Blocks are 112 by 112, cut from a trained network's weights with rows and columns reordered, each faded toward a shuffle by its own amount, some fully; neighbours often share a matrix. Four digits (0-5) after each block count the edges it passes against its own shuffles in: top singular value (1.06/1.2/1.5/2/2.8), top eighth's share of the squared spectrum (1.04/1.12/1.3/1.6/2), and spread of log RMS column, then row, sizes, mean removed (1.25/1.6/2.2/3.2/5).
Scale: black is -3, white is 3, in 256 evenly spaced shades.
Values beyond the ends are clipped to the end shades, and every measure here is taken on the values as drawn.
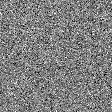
0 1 0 0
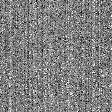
3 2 1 1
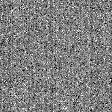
2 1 0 0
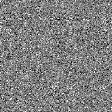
3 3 2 2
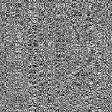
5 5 3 3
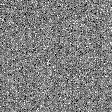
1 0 0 0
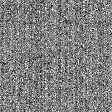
3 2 0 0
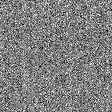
1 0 0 0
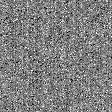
2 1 0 0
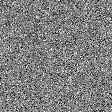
0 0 0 0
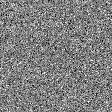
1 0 0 0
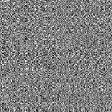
4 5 3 3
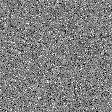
0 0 0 0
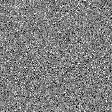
2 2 1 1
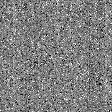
2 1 0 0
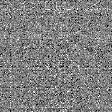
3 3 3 1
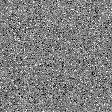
1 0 0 0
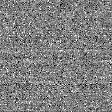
2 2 2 1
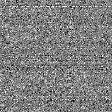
3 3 2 2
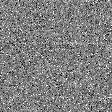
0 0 0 0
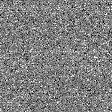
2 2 1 0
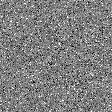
0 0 0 0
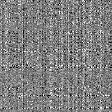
4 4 2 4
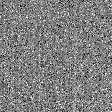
1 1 0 0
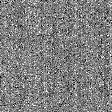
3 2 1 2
